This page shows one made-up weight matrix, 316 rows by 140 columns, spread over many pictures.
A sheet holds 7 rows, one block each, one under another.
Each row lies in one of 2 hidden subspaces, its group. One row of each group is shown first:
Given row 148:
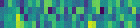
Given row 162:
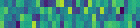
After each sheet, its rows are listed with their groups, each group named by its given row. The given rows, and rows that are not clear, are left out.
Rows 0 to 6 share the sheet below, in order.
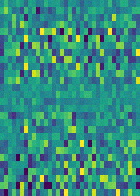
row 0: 148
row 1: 162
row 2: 162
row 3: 148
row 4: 162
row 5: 148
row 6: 148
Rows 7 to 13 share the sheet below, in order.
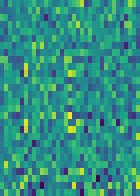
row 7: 148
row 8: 148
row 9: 162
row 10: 162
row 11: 162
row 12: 148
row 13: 148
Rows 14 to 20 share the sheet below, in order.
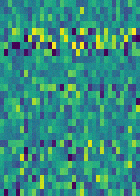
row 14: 148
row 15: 148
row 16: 162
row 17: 162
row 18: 162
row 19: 162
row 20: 148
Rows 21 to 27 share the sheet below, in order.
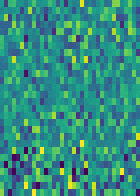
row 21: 148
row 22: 162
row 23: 162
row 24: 148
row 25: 162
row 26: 148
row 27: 162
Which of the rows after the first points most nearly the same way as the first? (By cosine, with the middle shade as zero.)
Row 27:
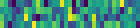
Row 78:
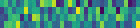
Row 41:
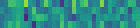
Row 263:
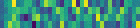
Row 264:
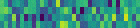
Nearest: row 264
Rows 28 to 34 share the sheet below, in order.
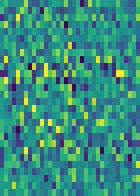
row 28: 148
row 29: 148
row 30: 148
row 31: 162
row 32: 148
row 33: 162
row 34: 148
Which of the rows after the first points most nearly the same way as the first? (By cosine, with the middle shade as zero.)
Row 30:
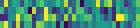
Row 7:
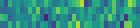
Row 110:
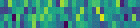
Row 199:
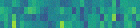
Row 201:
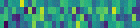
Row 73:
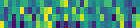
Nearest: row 73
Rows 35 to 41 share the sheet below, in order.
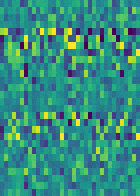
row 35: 148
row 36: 162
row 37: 162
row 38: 162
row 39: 162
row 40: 148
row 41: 162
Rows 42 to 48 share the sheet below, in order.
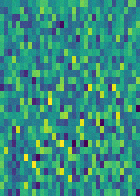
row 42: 148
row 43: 162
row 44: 162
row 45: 162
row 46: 148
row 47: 162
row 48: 162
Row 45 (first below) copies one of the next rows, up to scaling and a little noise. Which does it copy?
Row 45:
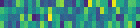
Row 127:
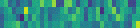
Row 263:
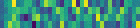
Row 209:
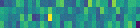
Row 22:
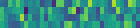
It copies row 209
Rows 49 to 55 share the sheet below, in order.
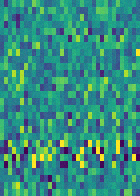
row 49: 148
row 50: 162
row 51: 148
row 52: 162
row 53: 162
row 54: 148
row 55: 148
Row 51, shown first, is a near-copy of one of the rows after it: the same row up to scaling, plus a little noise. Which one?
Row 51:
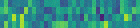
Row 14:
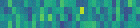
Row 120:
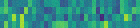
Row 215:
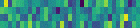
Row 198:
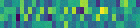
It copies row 120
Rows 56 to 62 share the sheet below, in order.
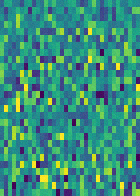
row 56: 148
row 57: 162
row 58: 162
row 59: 148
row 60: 148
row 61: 148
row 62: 148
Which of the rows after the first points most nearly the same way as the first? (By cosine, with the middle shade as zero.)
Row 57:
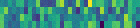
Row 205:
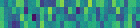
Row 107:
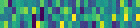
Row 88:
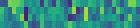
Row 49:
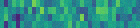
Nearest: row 205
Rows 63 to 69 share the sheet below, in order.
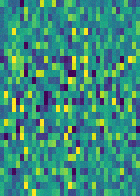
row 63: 162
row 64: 162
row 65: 162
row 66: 148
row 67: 148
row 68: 162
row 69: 162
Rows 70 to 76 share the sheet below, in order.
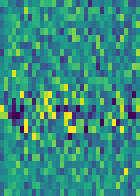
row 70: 162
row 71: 162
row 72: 148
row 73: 148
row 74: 162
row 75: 162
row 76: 162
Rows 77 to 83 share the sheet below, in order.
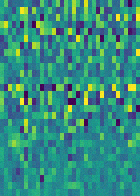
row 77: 148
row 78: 162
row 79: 162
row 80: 162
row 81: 162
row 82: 162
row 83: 162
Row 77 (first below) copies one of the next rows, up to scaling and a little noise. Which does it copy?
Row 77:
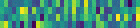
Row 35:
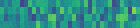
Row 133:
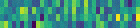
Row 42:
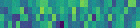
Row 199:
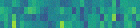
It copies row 133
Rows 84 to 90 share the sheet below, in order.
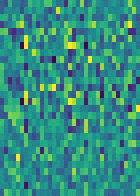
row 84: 148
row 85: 162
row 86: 162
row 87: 162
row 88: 162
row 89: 148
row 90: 162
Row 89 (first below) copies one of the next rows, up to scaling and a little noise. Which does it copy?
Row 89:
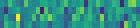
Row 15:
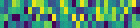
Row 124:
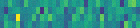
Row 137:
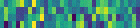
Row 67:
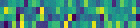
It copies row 124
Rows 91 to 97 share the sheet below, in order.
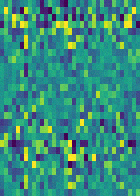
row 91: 148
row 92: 162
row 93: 162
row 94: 148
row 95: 148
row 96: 162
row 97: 162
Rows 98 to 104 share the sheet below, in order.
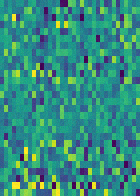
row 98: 148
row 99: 148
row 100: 148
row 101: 148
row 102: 148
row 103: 162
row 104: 148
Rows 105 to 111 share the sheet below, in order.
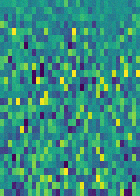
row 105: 148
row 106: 162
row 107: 148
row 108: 148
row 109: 162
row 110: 148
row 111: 148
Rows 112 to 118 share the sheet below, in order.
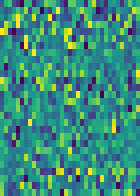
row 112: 148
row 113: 162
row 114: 148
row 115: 162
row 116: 148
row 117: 162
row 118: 162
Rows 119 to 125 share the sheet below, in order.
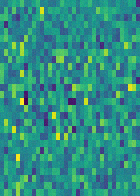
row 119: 148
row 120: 148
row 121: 162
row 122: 162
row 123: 148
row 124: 148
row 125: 148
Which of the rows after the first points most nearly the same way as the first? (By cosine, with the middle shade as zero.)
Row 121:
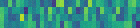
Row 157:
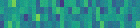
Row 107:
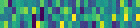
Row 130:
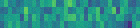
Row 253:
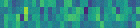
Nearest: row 107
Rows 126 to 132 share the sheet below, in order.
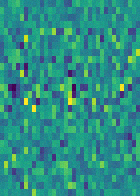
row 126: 162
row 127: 162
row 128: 162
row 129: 162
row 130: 162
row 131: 148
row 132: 162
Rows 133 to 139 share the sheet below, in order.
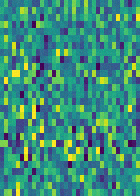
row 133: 148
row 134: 148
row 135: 148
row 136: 148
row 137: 148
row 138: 162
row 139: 148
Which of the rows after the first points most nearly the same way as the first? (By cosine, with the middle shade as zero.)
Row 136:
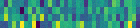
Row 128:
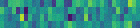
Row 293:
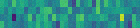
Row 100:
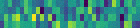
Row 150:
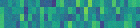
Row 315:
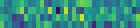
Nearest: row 100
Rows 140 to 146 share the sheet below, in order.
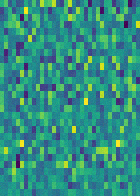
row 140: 162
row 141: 148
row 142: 162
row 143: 162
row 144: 148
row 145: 148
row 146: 162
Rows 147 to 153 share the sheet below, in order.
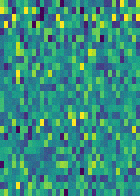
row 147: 148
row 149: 148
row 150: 162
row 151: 148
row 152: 148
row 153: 148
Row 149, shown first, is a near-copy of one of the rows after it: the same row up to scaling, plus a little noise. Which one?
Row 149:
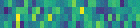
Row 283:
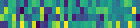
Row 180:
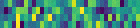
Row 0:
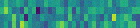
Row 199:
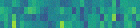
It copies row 180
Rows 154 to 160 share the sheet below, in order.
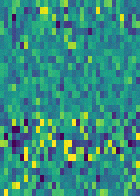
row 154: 148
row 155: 162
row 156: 162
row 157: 162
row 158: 148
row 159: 162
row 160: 148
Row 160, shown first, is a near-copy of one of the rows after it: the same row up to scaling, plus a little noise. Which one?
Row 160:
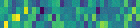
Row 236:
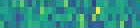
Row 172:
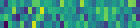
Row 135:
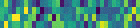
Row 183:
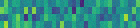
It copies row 135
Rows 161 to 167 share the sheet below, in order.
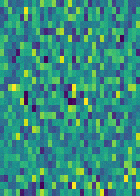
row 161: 162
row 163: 162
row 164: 162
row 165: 162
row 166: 148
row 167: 148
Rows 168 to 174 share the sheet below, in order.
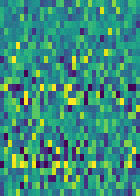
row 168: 162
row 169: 148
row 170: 162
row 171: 162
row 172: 148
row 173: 148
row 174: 162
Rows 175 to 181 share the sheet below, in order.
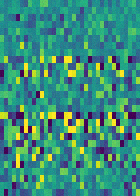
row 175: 148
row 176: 162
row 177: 162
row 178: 148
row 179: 162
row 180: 148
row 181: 148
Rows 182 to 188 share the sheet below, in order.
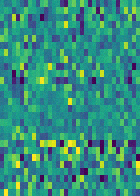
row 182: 148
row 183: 148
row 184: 148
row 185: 162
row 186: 148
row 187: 162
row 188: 148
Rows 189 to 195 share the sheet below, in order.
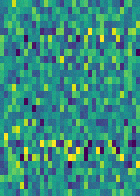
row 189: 162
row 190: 162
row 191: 162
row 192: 162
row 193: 148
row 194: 162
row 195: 162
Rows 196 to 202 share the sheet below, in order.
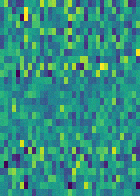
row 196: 162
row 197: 162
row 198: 148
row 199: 148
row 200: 148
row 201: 148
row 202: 162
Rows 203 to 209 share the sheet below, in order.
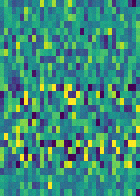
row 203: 162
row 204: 148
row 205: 162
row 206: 162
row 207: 148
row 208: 162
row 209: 162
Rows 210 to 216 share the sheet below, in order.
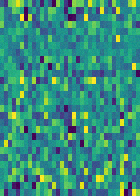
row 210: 162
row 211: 162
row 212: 148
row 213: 148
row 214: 162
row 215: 148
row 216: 148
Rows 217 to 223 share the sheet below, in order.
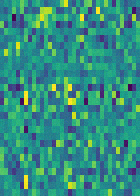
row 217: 148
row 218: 148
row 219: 148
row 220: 162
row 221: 162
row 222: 162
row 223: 162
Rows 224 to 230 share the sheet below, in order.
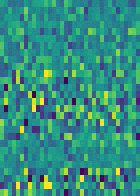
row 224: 162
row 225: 162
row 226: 148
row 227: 148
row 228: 162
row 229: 162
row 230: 148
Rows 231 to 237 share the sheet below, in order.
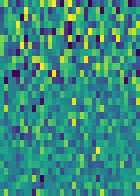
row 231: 162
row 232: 162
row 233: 148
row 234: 148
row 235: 148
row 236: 148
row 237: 148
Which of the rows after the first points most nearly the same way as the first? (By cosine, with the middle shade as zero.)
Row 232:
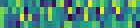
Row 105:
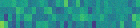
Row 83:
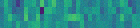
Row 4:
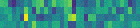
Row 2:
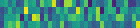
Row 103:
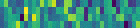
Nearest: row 105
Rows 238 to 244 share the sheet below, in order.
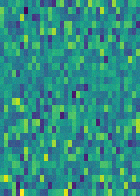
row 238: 162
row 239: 162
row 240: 148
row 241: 148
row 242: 148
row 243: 162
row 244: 148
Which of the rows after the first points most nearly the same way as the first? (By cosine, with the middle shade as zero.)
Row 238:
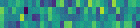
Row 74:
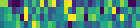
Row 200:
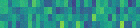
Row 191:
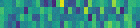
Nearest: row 191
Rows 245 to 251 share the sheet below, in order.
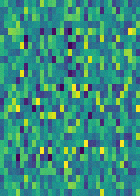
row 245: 162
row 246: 162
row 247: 162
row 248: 162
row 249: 162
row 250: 148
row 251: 162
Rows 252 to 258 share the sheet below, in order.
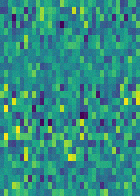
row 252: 148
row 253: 162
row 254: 148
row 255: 148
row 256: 148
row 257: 162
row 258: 148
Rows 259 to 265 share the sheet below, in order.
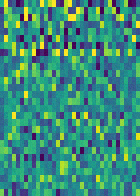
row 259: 162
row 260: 148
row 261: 148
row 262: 162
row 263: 162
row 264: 148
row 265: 148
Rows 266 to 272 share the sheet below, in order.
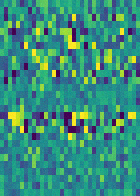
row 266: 148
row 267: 162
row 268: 148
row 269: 148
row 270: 162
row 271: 148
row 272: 162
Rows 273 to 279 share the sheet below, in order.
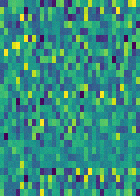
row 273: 162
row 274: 148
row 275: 162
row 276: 148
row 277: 148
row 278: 162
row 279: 162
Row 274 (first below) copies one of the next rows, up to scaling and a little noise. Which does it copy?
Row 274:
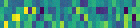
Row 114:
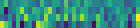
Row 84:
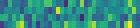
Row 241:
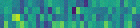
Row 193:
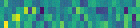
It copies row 193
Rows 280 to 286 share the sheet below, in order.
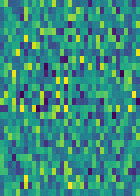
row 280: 162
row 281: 162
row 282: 148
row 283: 148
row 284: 162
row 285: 162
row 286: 162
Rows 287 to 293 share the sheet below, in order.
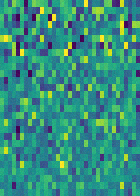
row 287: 148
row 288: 148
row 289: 148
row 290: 162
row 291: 148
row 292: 148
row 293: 148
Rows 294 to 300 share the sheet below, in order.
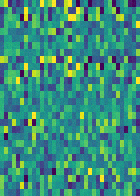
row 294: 162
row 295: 162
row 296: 162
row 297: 162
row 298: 148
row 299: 148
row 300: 162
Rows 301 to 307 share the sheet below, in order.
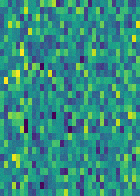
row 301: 162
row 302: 148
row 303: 148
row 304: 162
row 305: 162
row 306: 148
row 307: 148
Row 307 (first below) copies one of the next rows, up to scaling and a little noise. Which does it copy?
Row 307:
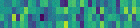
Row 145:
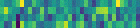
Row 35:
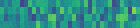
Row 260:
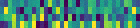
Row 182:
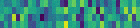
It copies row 182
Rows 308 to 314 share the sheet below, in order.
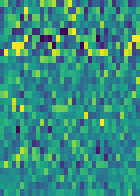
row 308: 162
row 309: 148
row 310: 162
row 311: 148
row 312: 148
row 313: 148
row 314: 148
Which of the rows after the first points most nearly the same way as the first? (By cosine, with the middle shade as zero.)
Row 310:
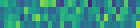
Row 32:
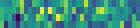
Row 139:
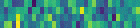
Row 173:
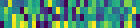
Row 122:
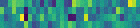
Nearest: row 139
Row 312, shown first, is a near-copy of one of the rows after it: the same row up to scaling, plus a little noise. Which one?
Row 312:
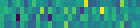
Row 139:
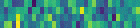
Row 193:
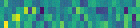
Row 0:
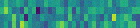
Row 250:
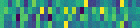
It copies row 250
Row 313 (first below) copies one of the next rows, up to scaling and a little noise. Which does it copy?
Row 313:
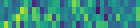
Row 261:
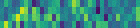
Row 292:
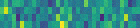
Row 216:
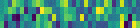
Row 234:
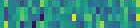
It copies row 261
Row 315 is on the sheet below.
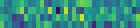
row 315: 148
